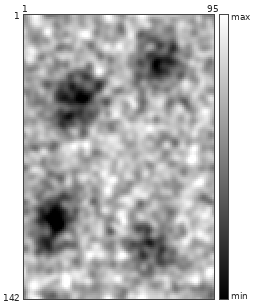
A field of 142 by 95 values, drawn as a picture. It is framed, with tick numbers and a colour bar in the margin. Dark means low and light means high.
Dips: four. Seam: none. Lone odd cells: none.
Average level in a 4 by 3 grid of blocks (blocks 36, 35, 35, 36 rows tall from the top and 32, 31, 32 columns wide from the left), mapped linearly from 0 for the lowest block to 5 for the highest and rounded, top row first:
331
045
055
333
